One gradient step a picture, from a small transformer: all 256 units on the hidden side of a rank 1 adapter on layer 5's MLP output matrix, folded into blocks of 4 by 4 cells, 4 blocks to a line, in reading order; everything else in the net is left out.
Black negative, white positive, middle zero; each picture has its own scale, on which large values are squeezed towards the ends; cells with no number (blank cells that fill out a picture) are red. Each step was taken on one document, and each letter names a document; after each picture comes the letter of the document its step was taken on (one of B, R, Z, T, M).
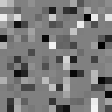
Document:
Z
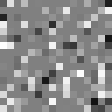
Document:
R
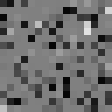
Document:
R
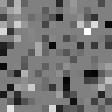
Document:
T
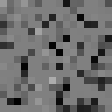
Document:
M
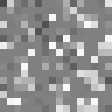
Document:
M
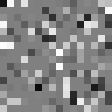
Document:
R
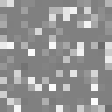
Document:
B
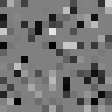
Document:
R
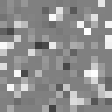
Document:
T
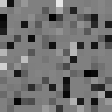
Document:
T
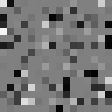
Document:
T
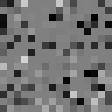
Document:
T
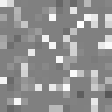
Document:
Z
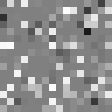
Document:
R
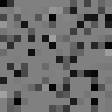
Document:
Z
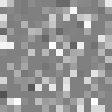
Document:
B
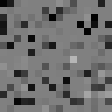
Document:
T
